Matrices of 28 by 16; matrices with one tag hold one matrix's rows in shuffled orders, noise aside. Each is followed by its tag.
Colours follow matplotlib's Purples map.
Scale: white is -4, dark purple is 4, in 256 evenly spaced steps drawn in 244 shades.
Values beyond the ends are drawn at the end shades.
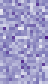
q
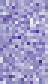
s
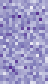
s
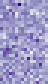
s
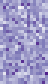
q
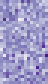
q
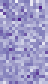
s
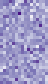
s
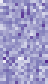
q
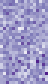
q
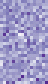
q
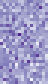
s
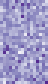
q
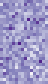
s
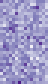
s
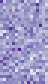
s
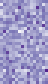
q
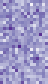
s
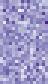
q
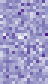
q
